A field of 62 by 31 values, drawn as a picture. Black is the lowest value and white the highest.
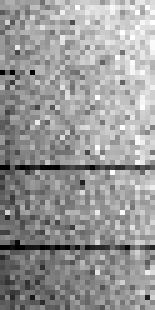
The ninth with the lowest average is the bottom left. Rows 34 and 50 differ from the rows beside them. No regular stripes run through it. Values rise toward the top right. On average the colour sits 60% of the way up the scale.
